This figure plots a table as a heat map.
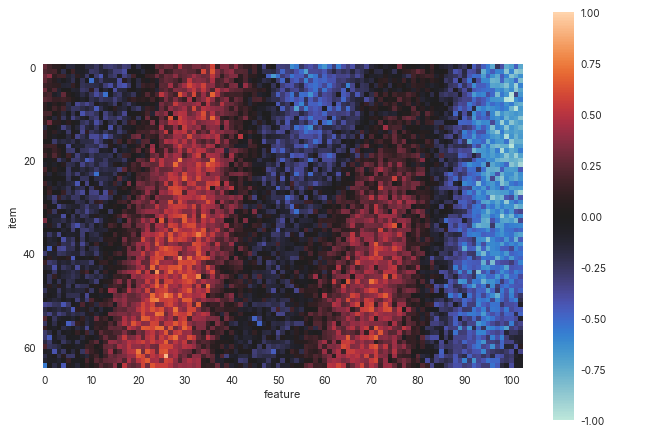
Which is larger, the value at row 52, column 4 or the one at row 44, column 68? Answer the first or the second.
the second
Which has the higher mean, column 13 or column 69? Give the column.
69
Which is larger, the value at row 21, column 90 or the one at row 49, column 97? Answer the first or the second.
the first
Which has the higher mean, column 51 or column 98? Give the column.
51
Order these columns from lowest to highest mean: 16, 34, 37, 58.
58, 16, 37, 34
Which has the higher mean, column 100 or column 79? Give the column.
79
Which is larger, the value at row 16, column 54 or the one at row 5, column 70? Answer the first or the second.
the second
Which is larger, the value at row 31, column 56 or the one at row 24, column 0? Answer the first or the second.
the second
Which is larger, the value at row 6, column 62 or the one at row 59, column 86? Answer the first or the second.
the second
